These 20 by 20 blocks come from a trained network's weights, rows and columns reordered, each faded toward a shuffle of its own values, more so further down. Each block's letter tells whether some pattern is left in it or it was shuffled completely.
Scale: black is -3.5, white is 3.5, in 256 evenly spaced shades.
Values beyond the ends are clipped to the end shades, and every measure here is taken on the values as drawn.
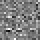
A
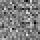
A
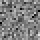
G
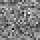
G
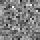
G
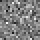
G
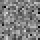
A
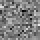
A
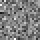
G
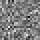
A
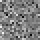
G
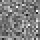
A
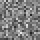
A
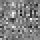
A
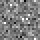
G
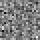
G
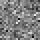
G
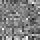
A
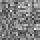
A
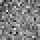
G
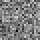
A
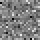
G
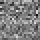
A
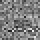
A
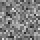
G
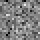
A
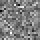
G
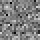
G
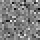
G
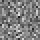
A
